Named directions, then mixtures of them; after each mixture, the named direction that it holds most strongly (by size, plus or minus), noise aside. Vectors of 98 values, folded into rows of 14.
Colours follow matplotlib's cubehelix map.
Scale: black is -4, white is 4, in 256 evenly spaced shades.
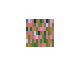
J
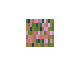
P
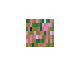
P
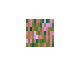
J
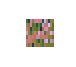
P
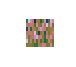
J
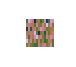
J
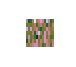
J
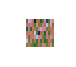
J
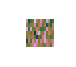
J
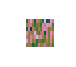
J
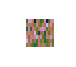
J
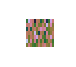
J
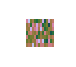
P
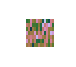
P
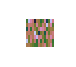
J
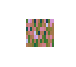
J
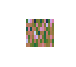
J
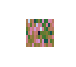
P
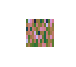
J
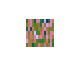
J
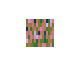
J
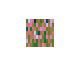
J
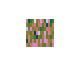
J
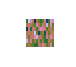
J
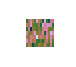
P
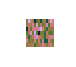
J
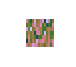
J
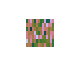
J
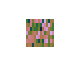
P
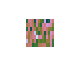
J
